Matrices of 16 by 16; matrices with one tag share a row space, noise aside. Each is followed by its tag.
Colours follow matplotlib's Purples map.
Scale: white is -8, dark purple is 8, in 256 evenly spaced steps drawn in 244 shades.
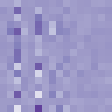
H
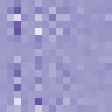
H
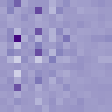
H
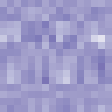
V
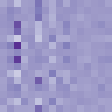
H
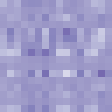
V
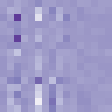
H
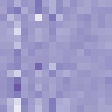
H
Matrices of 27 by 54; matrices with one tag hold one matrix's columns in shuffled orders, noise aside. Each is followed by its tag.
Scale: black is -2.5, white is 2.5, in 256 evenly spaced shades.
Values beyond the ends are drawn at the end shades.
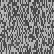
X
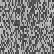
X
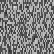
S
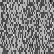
S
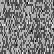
S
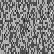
S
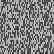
S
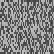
X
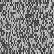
S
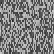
S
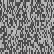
X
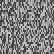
X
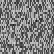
S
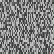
S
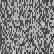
X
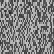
X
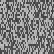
S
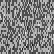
X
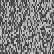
X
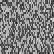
S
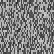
S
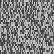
X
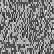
S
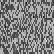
S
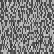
X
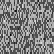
S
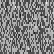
X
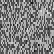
S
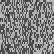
S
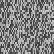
S
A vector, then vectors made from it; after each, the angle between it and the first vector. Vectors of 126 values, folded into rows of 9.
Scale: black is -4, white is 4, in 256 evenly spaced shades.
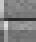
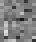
partly aligned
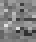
partly aligned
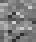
partly aligned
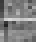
nearly opposite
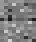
partly aligned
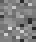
orthogonal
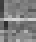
nearly opposite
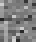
partly aligned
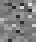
orthogonal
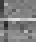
nearly opposite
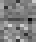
partly aligned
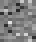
orthogonal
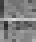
nearly opposite
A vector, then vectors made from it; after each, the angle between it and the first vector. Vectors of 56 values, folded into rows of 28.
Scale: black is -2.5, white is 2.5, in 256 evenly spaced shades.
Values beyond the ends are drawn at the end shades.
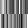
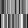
nearly opposite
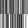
partly aligned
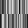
nearly opposite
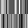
nearly parallel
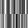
orthogonal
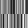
partly aligned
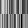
partly aligned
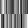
nearly parallel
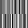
partly opposed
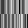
nearly opposite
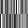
orthogonal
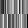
nearly opposite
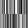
orthogonal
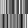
nearly parallel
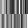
nearly parallel
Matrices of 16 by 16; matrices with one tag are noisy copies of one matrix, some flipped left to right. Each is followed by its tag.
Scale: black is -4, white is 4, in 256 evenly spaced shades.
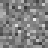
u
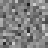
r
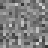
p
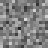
u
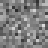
u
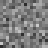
p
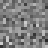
p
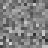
p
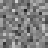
r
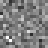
u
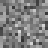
u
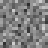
r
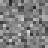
u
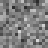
u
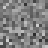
p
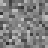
u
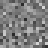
p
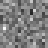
r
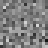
p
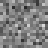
u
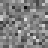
u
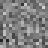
p
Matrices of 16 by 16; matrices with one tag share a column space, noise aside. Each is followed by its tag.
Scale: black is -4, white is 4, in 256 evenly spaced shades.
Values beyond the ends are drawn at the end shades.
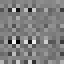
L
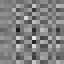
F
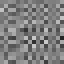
F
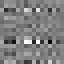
L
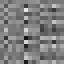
F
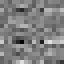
L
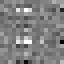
L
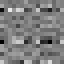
L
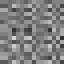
F
